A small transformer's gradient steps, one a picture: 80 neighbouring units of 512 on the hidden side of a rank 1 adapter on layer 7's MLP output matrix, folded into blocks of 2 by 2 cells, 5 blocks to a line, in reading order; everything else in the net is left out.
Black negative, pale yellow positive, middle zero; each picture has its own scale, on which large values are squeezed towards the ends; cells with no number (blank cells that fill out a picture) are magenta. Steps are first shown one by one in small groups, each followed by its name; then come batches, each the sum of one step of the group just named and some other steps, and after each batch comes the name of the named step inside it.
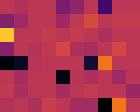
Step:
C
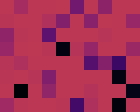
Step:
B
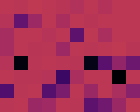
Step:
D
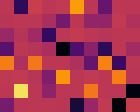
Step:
B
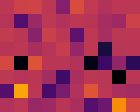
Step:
D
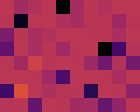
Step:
B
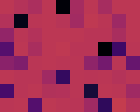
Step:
C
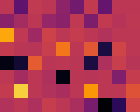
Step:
C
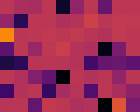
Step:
C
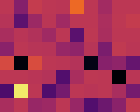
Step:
D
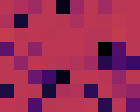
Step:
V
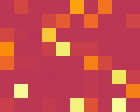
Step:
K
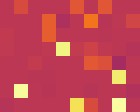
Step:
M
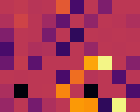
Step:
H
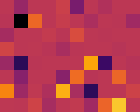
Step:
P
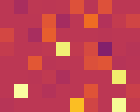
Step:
M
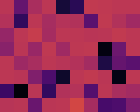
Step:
V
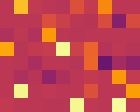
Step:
M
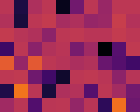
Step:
V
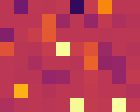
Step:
M
